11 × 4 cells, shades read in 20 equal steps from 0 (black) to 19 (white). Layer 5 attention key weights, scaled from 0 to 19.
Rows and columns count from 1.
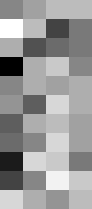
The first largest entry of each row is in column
3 1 1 3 2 3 3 3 2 3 1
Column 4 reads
14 9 9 10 13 13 12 12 9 15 14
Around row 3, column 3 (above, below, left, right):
5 15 6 9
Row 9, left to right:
2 16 15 9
